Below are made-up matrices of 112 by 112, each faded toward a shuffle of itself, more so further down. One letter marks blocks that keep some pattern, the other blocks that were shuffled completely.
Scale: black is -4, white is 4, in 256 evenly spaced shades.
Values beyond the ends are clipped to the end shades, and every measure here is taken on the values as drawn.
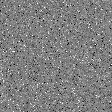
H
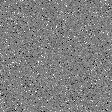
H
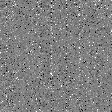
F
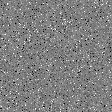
H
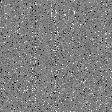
F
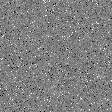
H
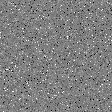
H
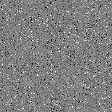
F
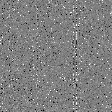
F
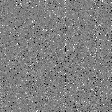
F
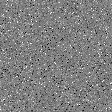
H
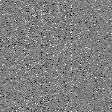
F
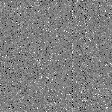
F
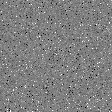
H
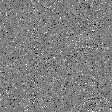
F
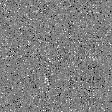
F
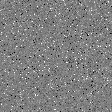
H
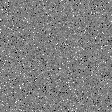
H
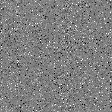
F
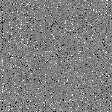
F
